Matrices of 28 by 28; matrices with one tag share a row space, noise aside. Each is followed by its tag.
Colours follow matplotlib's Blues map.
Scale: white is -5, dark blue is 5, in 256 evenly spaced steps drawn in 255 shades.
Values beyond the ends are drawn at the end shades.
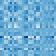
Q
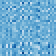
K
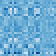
Q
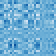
Q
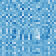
K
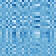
K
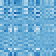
Q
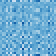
K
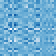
Q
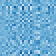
K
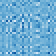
K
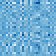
K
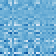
Q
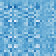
Q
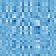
K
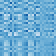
Q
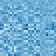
Q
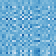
K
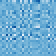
K
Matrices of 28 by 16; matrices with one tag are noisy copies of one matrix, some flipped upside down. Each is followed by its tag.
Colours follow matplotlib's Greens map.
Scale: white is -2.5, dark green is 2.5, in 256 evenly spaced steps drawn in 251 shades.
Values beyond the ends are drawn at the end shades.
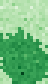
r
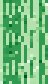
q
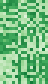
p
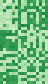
p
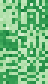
p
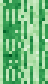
q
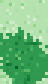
r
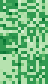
p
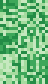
p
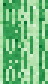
q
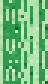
q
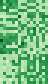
p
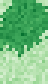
r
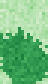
r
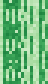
q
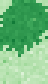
r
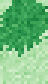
r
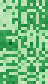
p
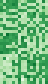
p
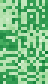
p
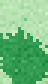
r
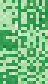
p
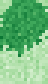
r
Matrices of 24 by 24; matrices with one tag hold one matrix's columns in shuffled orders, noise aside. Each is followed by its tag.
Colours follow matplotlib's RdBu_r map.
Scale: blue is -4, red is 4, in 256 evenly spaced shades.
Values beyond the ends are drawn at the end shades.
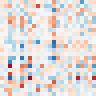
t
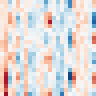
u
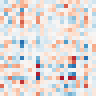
t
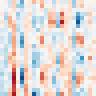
u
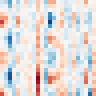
u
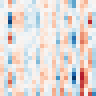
u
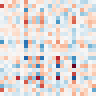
t
